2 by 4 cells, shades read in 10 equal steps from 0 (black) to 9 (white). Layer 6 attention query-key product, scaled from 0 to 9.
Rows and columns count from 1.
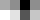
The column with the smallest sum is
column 3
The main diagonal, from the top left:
6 8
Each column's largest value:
9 8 3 7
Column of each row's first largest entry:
1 1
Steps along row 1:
down down up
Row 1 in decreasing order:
6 5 5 0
